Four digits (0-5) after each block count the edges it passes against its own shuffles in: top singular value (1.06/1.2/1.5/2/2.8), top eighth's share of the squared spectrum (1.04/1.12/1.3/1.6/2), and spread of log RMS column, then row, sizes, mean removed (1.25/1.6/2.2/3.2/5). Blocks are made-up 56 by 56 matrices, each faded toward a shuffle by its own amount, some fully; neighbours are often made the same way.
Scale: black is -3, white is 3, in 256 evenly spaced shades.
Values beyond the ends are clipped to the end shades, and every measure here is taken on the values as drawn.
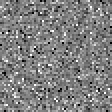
0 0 0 0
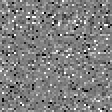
3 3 1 1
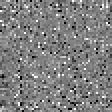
3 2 1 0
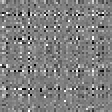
4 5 3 3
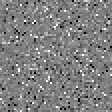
1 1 0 0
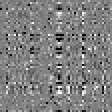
4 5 3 3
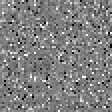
2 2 0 0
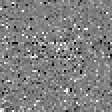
3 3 0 1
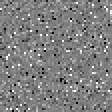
1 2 0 0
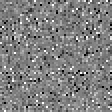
3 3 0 1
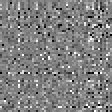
4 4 2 3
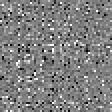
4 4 2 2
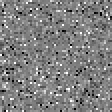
1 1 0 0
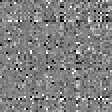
4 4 2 2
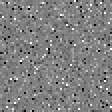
0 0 0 0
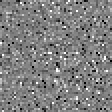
2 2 1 1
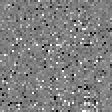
2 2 0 1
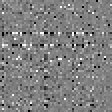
4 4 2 2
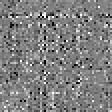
4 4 2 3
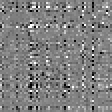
4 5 3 3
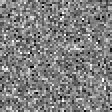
1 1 0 0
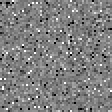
0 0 0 0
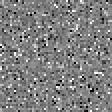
1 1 1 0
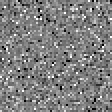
1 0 0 0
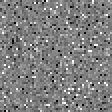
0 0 0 0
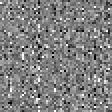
4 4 3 2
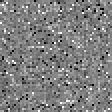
0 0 0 0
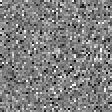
2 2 1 0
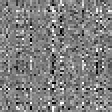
4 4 3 2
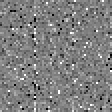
3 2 1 0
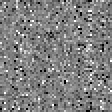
3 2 2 0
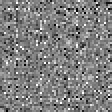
3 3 2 1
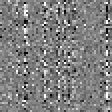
4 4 3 2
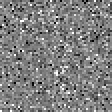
0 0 0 0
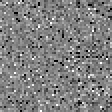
2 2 1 0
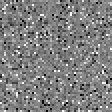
0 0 0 0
